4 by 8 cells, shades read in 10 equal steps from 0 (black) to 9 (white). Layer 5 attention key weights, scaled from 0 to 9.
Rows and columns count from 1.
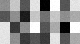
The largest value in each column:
8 7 5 9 4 9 5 9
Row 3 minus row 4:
0 -3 3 6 1 -2 -3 3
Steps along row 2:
up down up down up down up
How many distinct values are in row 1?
6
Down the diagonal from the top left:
5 5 5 3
